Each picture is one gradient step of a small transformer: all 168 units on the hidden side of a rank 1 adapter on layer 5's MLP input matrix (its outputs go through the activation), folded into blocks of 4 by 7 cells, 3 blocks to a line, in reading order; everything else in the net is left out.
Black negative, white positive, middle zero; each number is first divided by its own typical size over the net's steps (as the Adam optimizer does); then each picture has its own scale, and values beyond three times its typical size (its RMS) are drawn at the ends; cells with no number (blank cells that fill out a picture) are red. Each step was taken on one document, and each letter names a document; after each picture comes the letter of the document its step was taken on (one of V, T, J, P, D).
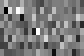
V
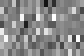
V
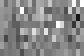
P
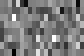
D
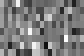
D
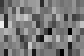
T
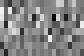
T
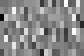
P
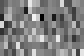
T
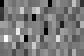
P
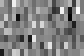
D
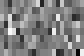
T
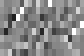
P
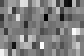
D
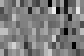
D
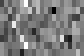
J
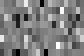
D
